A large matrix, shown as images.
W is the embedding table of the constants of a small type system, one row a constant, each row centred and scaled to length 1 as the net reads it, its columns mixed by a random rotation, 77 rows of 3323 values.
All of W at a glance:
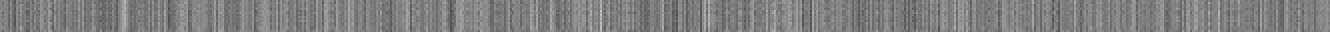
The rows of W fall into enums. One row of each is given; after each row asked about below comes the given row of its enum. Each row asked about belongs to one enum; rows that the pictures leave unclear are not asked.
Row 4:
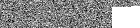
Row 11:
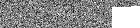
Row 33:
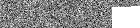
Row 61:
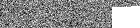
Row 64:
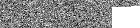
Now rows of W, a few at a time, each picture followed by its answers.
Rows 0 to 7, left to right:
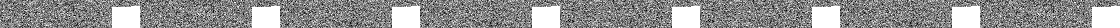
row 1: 11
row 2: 61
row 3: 61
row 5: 4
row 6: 61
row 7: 11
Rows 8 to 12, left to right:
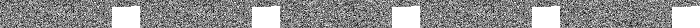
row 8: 11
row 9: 11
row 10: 64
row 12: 61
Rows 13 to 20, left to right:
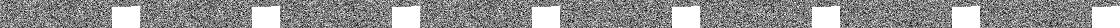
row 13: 33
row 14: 33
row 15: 64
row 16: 33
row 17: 4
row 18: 11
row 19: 61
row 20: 61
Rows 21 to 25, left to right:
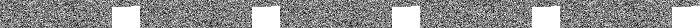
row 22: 61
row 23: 61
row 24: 11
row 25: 64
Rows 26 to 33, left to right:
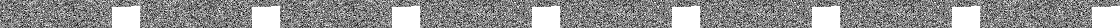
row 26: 64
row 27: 33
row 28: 64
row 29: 11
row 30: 11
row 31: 11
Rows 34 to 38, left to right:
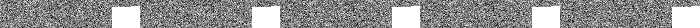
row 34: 33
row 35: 11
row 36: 64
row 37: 64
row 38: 4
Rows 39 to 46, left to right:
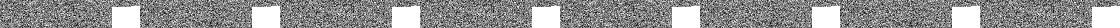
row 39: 64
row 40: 61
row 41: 11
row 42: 11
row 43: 64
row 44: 61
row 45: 61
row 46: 11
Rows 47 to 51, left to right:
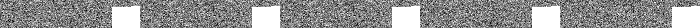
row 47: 4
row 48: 64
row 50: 61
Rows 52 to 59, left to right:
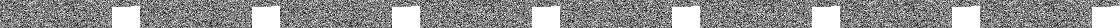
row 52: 64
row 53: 61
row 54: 61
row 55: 11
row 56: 4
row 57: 11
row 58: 64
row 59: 64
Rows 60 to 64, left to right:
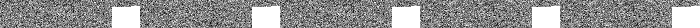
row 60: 11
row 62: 11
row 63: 64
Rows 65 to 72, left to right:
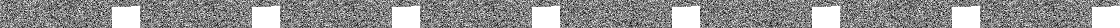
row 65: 33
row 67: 64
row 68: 64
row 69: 61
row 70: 61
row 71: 33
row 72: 64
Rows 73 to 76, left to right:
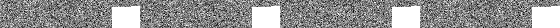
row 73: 33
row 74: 64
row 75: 11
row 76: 33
